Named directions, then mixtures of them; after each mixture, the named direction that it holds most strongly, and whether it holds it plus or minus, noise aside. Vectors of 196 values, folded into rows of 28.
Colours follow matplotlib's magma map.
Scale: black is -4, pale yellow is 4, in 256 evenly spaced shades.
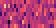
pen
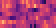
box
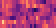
box, plus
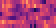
box, plus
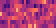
box, minus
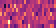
pen, minus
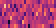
pen, plus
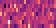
pen, minus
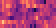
box, plus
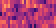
box, plus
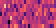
pen, plus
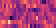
box, plus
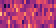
pen, minus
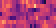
box, plus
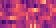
box, minus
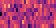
pen, plus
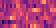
box, minus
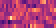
box, minus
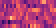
box, minus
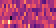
pen, minus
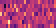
pen, minus
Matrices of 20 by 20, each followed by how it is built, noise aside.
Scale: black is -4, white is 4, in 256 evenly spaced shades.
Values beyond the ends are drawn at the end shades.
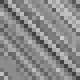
Toeplitz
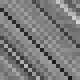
Toeplitz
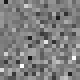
noise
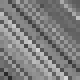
Toeplitz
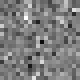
noise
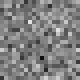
noise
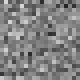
noise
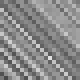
Toeplitz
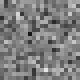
noise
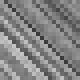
Toeplitz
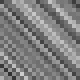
Toeplitz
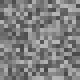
noise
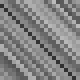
Toeplitz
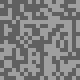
noise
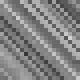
Toeplitz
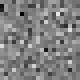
noise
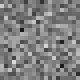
noise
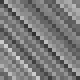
Toeplitz
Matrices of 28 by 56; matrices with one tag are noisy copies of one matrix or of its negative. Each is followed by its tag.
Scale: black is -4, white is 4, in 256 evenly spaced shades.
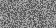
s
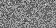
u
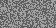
s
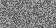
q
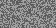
u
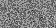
s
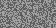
q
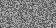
q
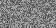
u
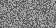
s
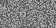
s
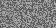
q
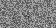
q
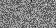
u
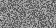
s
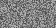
s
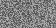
q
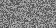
u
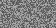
u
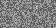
q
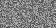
q
